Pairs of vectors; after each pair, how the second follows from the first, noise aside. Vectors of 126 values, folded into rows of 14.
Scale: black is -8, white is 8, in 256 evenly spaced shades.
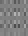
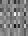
scaled up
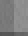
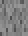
shuffled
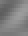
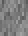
shuffled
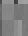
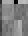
scaled up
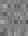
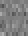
wrapped around
